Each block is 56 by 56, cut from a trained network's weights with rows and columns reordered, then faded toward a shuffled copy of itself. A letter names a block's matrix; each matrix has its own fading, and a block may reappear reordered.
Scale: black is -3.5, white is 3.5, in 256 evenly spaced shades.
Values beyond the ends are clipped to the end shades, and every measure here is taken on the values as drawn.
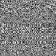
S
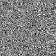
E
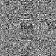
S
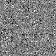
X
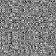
S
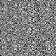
S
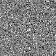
X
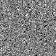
X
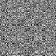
S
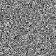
E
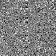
X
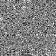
E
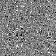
X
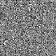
X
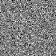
E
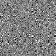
X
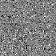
X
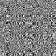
S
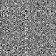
S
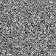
E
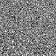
E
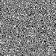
E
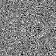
E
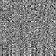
S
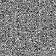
E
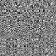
S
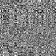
S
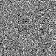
E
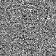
E
